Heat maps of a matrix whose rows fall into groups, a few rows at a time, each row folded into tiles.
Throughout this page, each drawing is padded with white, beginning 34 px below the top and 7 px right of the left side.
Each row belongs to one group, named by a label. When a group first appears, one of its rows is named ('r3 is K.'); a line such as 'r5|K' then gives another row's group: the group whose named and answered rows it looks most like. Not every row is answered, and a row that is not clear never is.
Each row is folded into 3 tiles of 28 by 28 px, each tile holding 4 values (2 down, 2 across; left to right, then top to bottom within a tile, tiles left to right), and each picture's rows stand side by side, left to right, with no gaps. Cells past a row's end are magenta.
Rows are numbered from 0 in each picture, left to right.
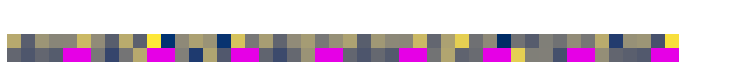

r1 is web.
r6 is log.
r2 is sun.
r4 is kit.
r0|kit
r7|kit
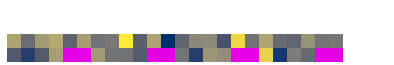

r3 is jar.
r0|kit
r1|web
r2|sun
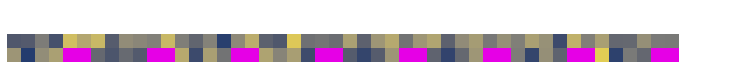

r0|sun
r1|kit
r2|sun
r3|log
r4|kit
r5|kit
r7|jar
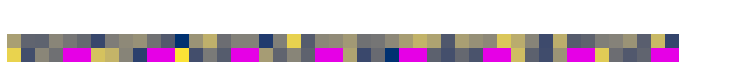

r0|jar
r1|log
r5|kit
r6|jar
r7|web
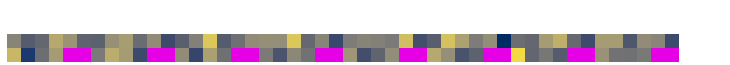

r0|jar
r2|sun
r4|web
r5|web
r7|jar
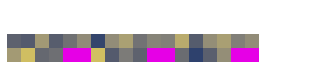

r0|log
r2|kit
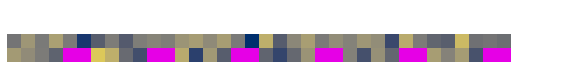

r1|log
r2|jar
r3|kit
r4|sun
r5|log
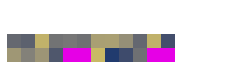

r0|log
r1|web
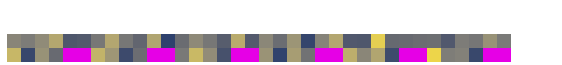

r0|jar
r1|web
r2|log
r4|log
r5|log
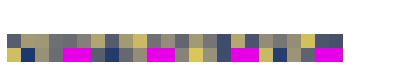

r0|sun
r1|kit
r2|log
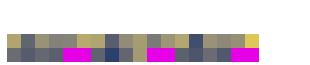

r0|kit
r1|kit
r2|kit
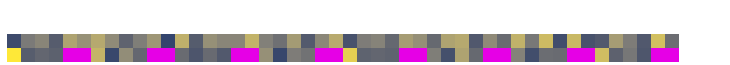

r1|jar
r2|kit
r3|sun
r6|web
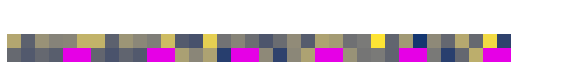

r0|kit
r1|kit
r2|log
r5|web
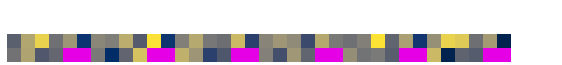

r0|web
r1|web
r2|web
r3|sun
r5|web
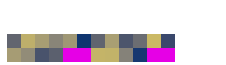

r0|web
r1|log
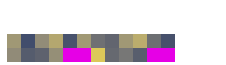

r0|kit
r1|jar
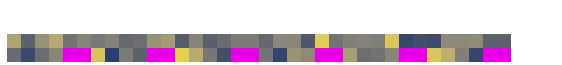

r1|sun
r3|sun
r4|jar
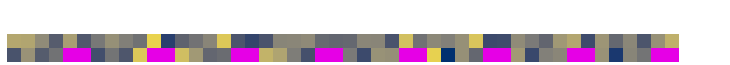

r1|web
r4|sun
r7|sun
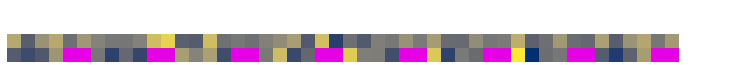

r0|kit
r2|log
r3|web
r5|jar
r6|jar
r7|kit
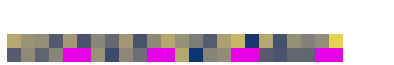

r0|web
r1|sun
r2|jar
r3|kit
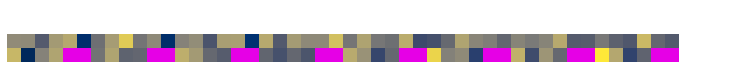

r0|jar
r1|web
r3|kit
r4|web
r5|log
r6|jar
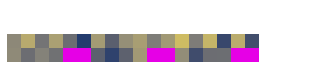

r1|kit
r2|web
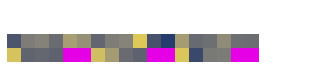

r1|jar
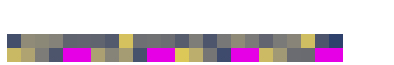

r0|log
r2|log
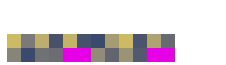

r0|web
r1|sun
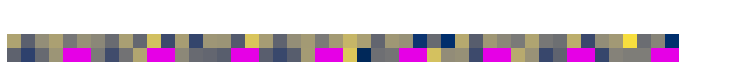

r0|kit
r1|web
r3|kit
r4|jar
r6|web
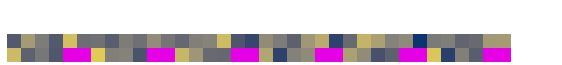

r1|log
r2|jar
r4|web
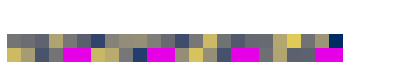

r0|jar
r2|log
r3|web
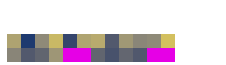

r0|kit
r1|kit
